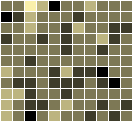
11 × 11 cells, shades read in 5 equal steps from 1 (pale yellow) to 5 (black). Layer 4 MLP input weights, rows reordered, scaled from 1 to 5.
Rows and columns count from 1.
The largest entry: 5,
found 5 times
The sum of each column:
32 34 35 34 36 36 35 34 37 38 35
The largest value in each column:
5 4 5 4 5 4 4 4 5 5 4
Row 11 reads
2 3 5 3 2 3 3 4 3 4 3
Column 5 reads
5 3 3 3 3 3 4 4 3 3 2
